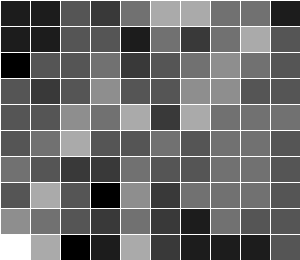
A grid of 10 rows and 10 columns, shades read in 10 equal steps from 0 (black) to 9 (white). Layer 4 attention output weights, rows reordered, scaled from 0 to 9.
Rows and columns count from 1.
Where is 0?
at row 3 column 1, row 8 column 4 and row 10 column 3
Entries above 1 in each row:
7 7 9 10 10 10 10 9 9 5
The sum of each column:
32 33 31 26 38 31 35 39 37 29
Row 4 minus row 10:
-6 -4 3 4 -3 1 4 4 2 0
